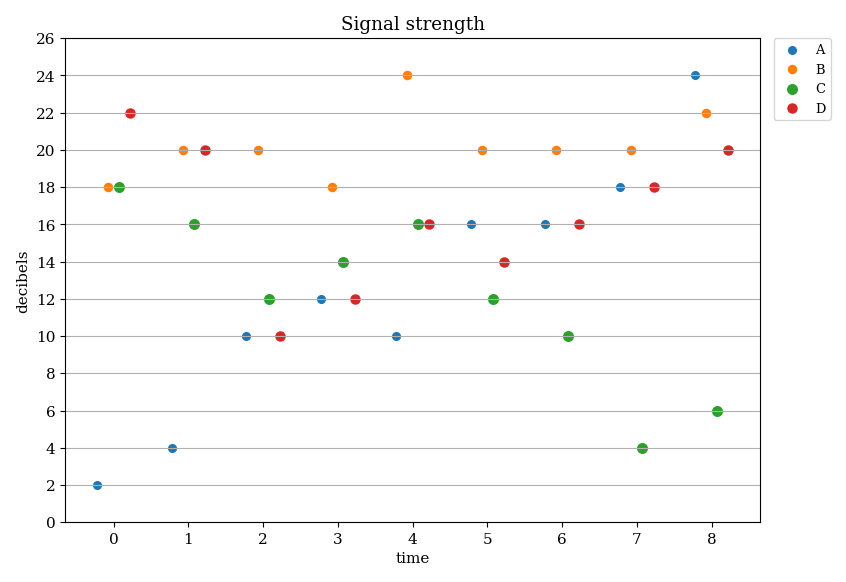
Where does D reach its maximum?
0
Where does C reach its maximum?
0
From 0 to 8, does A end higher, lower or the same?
higher
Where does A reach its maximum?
8
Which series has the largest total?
B
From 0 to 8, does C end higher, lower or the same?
lower
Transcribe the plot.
Title: Signal strength
x-axis: time, ticks 0 1 2 3 4 5 6 7 8
y-axis: decibels, ticks 0 2 4 6 8 10 12 14 16 18 20 22 24 26
Legend: A, B, C, D
Values:
A: 2 4 10 12 10 16 16 18 24
B: 18 20 20 18 24 20 20 20 22
C: 18 16 12 14 16 12 10 4 6
D: 22 20 10 12 16 14 16 18 20
